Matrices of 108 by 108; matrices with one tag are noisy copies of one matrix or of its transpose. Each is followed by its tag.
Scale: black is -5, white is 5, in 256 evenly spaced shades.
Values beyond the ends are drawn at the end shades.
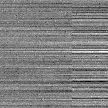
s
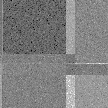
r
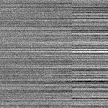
s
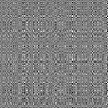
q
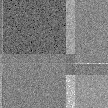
r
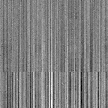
s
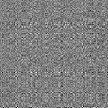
q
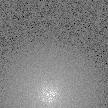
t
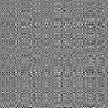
q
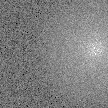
t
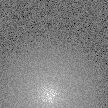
t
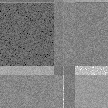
r
